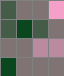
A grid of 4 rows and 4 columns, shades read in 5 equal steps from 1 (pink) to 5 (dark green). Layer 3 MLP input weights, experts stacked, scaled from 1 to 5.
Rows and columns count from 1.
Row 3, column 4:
2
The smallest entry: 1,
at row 1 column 4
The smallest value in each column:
3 3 2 1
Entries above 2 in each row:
3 4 2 4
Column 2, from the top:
3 5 3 3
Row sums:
11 16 10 14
